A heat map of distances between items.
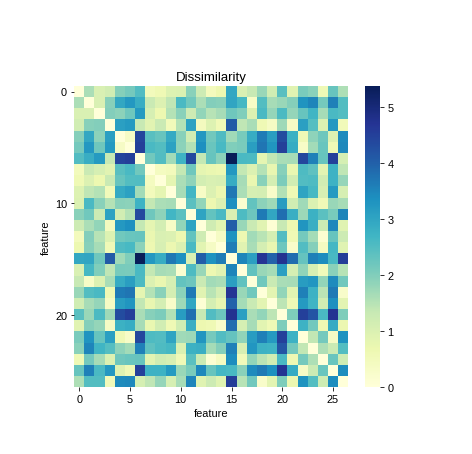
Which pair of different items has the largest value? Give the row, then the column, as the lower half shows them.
15, 6
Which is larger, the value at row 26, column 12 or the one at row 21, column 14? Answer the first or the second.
the first
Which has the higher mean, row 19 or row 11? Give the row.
11
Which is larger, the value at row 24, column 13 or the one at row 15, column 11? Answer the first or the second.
the second
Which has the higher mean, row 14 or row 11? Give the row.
11
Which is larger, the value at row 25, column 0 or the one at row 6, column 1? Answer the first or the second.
the second
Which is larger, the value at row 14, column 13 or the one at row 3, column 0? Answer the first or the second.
the second
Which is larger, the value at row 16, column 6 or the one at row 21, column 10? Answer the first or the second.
the first
